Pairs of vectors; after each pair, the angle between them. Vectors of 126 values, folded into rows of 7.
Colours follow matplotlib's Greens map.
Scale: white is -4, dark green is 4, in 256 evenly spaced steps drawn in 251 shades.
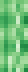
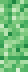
orthogonal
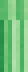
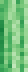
nearly parallel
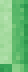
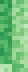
nearly opposite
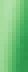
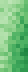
nearly parallel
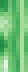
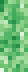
partly aligned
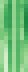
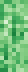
partly opposed
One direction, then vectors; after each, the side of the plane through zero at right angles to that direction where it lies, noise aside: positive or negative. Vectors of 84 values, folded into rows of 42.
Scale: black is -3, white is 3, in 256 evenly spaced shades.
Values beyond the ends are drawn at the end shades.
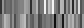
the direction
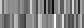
negative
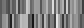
positive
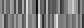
negative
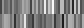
positive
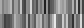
negative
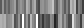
positive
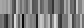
negative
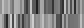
negative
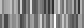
negative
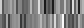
negative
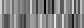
negative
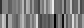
positive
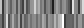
negative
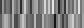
positive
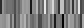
positive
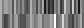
negative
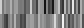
negative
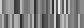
negative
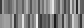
positive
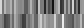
negative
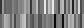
positive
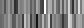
positive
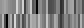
negative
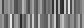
negative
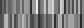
positive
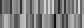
positive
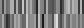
negative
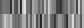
positive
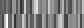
positive
